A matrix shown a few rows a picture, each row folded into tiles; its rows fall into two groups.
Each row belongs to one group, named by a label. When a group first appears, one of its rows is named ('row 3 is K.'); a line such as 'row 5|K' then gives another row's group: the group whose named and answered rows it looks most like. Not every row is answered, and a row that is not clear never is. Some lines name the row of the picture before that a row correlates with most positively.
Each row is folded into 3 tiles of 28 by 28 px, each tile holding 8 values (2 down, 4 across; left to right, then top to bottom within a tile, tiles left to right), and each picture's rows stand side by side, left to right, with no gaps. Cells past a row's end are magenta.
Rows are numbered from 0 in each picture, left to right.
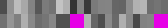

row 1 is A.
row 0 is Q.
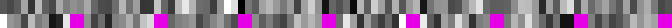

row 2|Q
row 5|A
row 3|Q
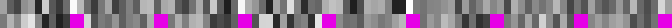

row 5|Q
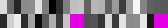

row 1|A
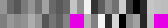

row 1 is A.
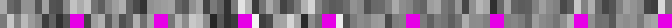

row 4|A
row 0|Q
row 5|Q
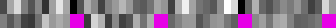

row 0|Q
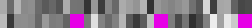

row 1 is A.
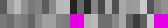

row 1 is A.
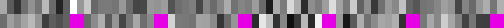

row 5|Q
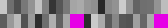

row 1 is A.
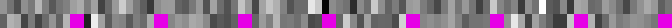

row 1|A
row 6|A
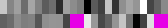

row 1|A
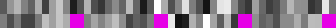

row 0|Q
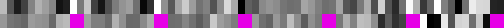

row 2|Q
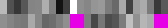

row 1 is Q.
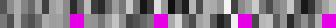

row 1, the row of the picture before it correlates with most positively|0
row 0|Q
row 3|A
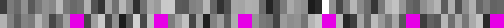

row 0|A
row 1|A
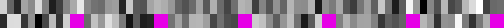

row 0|A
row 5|A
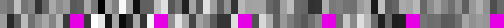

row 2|A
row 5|Q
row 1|A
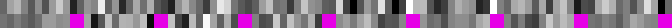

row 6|Q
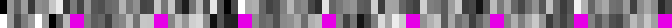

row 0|A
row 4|Q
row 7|Q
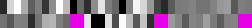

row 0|Q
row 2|A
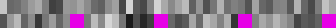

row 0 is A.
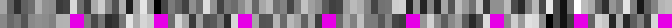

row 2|A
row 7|A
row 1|Q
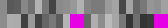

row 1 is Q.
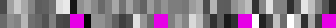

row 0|Q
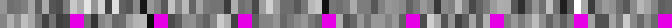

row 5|A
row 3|Q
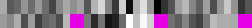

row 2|Q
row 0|A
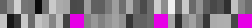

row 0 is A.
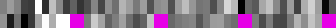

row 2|Q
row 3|Q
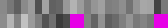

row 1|Q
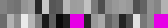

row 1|A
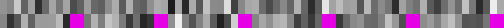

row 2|A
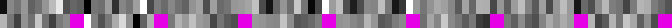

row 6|Q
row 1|A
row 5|Q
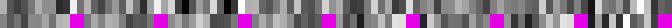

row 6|Q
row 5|A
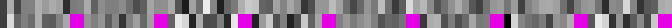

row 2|A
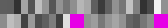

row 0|A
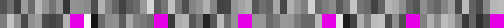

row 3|A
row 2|A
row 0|A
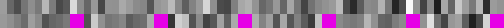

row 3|A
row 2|A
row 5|A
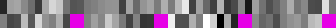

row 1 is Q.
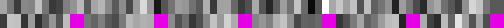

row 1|Q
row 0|A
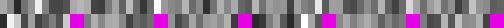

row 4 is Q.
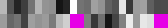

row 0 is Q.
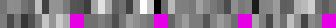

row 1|Q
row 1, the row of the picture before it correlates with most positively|1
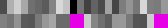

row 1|A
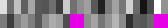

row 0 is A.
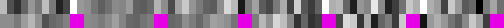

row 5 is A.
